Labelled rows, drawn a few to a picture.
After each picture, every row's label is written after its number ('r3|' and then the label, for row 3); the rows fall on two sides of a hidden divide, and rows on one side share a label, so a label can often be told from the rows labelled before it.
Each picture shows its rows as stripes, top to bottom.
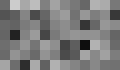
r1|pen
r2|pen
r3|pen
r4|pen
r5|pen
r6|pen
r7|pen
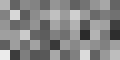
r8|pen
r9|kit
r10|pen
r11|pen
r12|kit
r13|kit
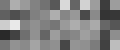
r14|kit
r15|pen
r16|kit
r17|pen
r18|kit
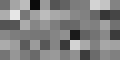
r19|pen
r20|kit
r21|pen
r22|pen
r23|kit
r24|pen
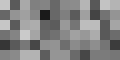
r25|kit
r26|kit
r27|kit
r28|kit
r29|pen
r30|pen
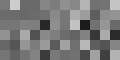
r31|kit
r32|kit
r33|pen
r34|pen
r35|kit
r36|pen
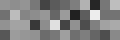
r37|kit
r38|pen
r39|pen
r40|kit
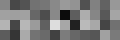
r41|pen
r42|kit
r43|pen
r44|pen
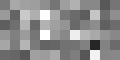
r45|kit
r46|pen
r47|pen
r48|kit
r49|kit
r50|pen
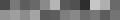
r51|pen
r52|kit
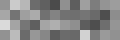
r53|kit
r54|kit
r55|kit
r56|kit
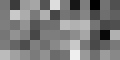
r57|pen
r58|kit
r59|kit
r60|kit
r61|kit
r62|kit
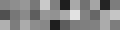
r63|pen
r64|kit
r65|kit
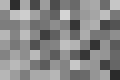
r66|kit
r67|kit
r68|pen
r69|kit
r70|kit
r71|pen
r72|kit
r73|pen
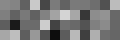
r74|kit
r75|pen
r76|pen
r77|kit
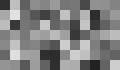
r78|pen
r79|kit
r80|kit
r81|pen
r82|kit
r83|kit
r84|kit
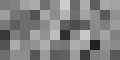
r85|kit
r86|kit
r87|pen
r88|pen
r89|kit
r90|pen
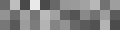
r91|kit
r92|pen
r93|pen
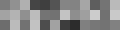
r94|kit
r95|kit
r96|pen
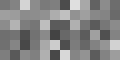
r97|kit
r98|kit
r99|kit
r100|pen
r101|pen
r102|kit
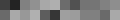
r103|pen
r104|kit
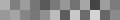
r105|kit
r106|pen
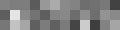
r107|pen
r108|kit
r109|kit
